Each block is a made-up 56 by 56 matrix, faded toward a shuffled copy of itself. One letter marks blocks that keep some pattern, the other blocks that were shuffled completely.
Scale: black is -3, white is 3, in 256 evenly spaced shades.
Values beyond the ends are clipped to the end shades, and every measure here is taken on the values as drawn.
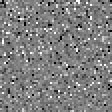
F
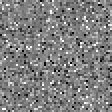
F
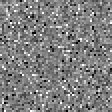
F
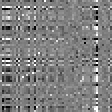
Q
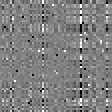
Q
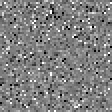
F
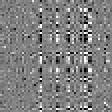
Q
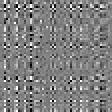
Q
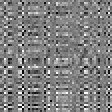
Q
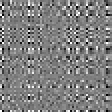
Q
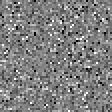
F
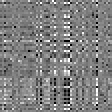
Q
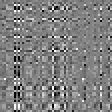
Q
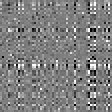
Q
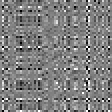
Q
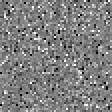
F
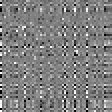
Q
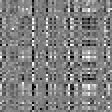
Q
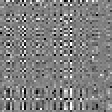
Q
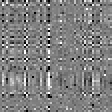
Q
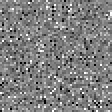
F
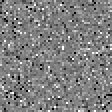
F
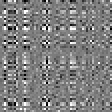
Q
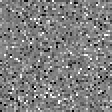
F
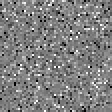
F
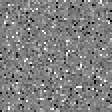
F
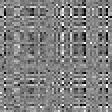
Q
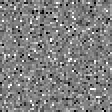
F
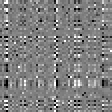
Q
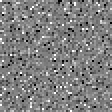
F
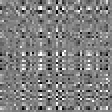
Q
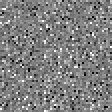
F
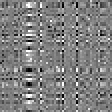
Q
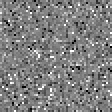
F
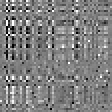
Q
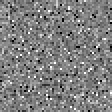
F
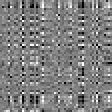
Q
